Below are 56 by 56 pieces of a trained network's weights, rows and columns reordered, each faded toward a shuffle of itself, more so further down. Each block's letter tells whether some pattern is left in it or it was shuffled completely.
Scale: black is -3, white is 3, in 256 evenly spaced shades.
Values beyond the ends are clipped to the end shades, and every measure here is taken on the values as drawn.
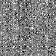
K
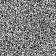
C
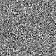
K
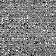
K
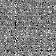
K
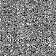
K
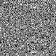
K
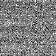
K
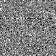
K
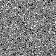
C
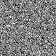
C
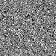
K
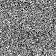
C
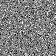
C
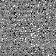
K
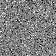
C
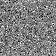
C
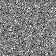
C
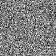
K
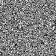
K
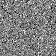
C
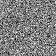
C
